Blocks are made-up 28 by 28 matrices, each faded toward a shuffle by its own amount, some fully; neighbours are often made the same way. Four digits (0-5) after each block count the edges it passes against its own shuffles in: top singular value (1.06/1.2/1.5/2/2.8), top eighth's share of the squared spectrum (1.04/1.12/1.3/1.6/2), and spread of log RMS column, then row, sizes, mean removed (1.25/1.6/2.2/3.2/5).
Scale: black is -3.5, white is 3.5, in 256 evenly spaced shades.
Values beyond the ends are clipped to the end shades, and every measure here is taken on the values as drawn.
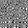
3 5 2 2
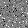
0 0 0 0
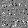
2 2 0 1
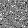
0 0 0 0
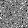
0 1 0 0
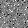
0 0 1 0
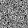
0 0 0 0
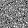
0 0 0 0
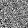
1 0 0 0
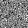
0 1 0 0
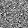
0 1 0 0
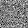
0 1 0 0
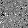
1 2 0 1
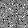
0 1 0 0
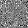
2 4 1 1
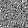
1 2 0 0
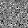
2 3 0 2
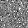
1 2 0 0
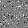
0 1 0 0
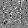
3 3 1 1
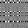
4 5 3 3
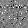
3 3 0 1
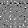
3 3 1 1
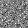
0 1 0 0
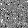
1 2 1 0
